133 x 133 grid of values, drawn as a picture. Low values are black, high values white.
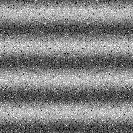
Stripes: horizontal, repeating 4 times. Slope: none. Mirror symmetry: left to right. Average level on the scale: 50%.
